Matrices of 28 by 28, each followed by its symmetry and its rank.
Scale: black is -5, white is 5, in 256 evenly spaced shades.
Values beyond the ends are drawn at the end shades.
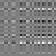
neither, rank one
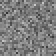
neither, full rank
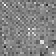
symmetric, rank five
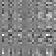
neither, rank three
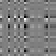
neither, rank one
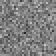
neither, full rank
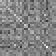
symmetric, rank five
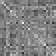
symmetric, rank five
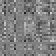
neither, rank three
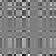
neither, rank one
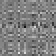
neither, rank three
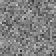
neither, full rank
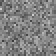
neither, full rank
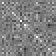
symmetric, rank five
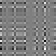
neither, rank one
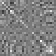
symmetric, rank five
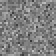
neither, full rank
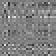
neither, rank three
